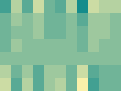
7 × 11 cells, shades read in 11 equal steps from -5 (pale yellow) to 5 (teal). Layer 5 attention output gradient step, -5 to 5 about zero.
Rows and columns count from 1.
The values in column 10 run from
-2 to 1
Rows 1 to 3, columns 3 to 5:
2 -3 1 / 0 -1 1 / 0 -1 1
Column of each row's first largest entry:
8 8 1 1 1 4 9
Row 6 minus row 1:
-5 3 -3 5 -2 -3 3 -8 5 3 3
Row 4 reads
1 -1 0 0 0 0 0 1 -1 0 0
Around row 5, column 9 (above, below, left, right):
-1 2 0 0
